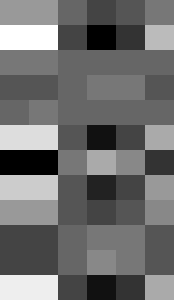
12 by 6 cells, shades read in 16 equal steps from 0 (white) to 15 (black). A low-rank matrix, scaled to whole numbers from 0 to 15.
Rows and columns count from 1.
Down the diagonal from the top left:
6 0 9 8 9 5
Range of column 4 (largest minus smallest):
10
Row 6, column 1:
2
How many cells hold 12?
3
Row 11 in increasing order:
7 8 9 10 11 11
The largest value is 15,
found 3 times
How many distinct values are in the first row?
5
